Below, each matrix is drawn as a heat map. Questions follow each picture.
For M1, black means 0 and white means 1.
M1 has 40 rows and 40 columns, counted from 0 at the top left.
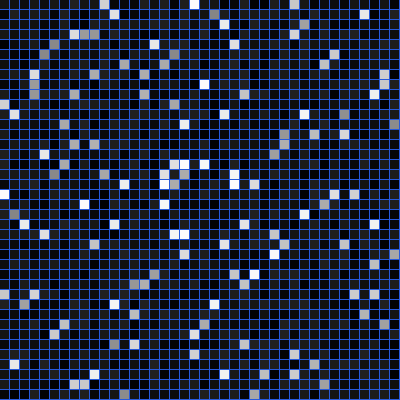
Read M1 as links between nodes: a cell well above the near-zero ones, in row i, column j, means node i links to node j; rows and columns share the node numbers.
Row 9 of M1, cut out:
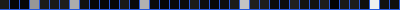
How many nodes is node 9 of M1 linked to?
5
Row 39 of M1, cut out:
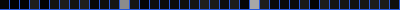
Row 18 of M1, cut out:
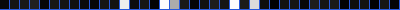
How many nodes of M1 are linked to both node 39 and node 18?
2
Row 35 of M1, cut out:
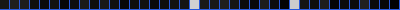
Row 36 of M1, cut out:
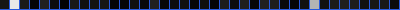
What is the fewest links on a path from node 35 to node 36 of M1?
6
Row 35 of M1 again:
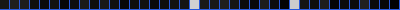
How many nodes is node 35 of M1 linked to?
2
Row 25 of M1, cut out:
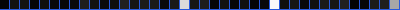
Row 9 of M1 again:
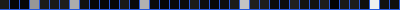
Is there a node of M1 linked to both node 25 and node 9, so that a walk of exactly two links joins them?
no
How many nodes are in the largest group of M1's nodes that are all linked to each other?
3
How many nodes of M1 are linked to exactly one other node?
1
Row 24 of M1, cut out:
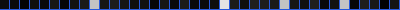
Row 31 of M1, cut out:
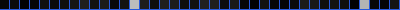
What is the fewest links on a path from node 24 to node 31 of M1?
3
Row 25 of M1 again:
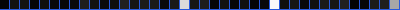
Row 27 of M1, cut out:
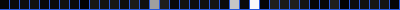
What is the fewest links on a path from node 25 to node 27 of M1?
1
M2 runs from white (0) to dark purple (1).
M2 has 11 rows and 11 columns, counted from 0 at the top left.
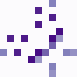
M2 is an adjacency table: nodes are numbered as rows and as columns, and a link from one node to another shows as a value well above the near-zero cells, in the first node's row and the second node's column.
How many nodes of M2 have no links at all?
0
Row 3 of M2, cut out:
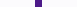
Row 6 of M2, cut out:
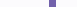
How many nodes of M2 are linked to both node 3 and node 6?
0
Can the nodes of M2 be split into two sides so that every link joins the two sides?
yes
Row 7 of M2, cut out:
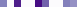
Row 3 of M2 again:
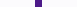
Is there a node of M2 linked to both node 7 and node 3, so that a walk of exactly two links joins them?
yes
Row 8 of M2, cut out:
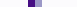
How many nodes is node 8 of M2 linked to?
2
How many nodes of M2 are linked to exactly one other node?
8
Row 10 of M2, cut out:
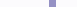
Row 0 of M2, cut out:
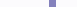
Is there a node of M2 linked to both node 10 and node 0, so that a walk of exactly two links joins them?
yes
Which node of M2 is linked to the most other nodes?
node 7
